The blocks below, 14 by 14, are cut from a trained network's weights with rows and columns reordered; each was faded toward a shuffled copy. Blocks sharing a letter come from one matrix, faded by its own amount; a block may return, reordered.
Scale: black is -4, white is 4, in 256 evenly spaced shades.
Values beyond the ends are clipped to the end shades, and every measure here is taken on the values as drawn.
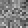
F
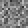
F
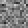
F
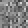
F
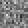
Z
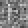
Z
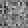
Z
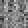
Z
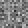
F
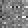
Z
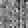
Z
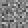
Z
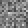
F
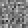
F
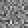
F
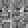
Z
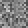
F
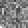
F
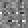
Z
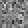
F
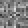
Z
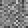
F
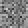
F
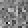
Z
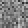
F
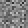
F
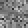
F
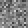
Z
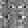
Z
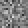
F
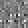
Z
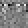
Z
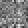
Z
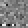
Z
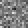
F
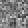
F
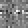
Z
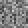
F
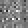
Z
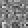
Z
